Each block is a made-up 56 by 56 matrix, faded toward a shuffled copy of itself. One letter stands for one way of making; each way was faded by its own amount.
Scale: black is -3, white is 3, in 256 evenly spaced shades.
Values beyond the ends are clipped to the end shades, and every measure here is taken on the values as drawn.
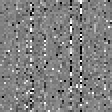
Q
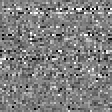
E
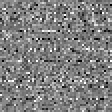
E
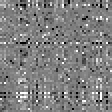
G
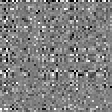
G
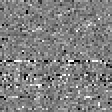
E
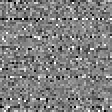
E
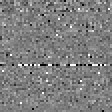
E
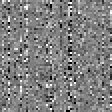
Q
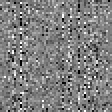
Q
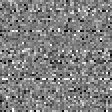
E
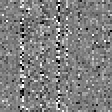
Q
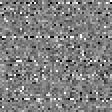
E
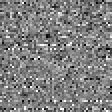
E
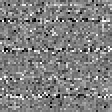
E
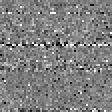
E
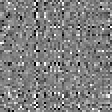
G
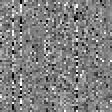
Q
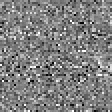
E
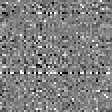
G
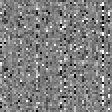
Q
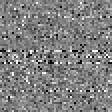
E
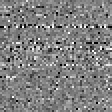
E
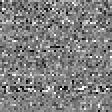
E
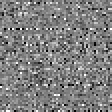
E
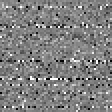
E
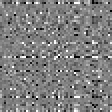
G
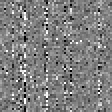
Q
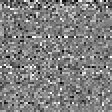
E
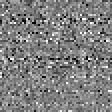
E
